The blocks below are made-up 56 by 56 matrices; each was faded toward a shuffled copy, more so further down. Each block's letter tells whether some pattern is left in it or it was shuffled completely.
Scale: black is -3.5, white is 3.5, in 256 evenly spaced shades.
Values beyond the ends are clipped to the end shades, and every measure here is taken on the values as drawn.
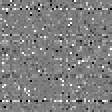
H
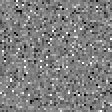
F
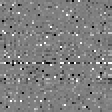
H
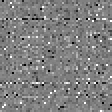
H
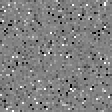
F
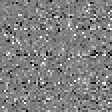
H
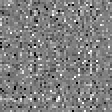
H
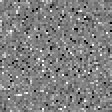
F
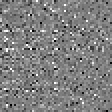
H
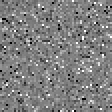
F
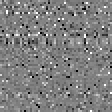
H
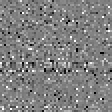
H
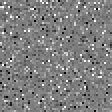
F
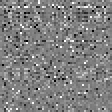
H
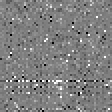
H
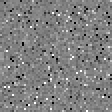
F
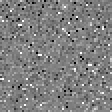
F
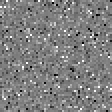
F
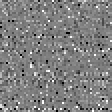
H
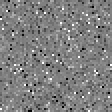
F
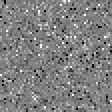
F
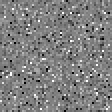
F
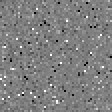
F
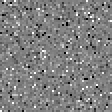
F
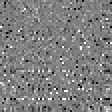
H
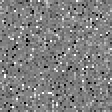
F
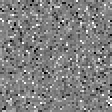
F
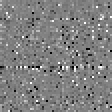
H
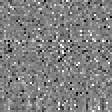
H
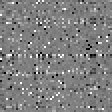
H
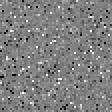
F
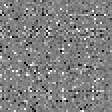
H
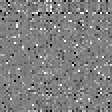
H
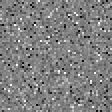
F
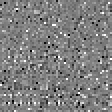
H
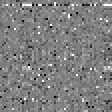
H
